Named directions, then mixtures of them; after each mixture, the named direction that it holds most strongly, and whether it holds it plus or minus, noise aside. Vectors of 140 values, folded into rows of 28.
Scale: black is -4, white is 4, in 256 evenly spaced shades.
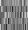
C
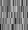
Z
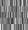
Z, minus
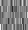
Z, minus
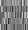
C, plus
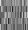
C, plus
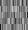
Z, plus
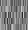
Z, minus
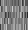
C, minus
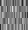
C, minus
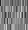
C, minus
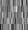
Z, plus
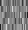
C, minus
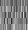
C, minus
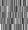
Z, minus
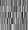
Z, minus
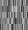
Z, plus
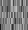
Z, plus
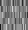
C, minus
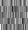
Z, minus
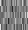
C, plus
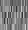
C, minus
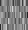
C, minus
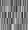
Z, minus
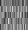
C, minus
